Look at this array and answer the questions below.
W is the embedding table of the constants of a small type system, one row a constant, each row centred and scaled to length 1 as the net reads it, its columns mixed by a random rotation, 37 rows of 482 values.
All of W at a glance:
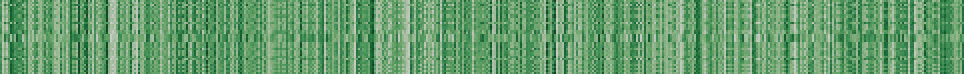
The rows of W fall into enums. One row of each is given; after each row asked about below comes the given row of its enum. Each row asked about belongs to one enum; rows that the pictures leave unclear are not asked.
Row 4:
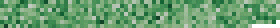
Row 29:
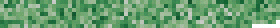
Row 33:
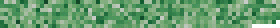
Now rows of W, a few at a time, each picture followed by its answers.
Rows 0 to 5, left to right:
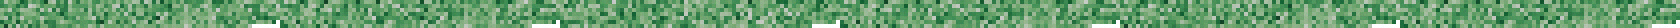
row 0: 4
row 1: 33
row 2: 29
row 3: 33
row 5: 33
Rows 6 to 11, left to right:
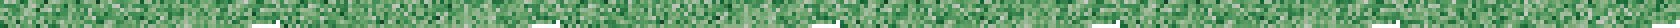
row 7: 4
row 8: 4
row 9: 33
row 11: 29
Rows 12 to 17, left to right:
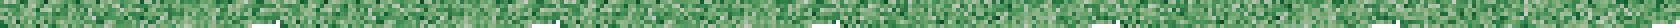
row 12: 33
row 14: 33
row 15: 4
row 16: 4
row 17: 29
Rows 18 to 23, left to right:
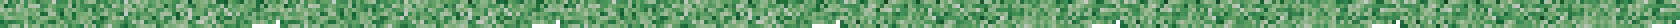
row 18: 29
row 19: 29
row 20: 29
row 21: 33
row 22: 33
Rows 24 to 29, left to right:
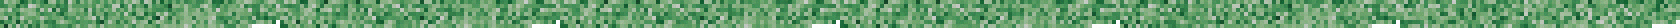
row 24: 4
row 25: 33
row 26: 33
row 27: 33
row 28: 4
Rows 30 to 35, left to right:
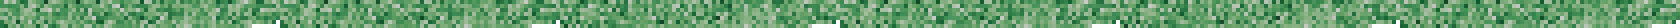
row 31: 33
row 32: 4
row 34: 4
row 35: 33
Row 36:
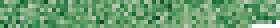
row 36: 4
